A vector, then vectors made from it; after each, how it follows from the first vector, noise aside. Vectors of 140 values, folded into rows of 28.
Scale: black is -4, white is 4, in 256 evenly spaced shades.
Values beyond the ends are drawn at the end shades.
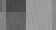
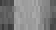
wrapped around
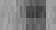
wrapped around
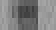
wrapped around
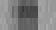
wrapped around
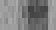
wrapped around
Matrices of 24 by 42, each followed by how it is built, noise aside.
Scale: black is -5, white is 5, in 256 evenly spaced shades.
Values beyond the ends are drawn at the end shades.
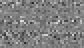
uneven rows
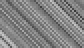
Toeplitz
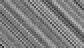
Toeplitz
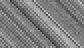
Toeplitz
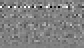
uneven rows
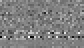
uneven rows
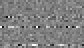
uneven rows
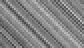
Toeplitz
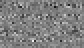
uneven rows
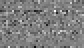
uneven rows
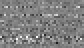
uneven rows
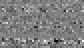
uneven rows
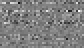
uneven rows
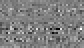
uneven rows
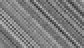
Toeplitz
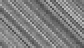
Toeplitz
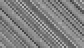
Toeplitz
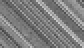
Toeplitz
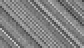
Toeplitz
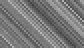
Toeplitz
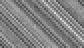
Toeplitz
